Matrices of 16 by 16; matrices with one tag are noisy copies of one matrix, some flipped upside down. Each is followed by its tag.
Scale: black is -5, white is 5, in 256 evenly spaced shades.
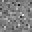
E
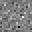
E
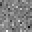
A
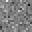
A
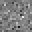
E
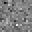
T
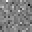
A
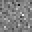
E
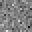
A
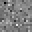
T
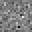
E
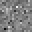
T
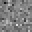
T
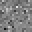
T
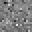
T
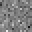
A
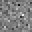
E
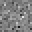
E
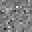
T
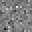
T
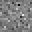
E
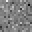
A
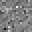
T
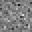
E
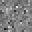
T
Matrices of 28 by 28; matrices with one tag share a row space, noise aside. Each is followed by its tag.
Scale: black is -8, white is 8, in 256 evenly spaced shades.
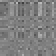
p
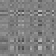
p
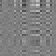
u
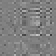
u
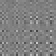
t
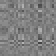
p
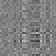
u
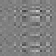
u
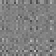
t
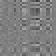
u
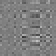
u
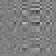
u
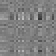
p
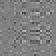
u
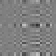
u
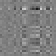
u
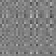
t
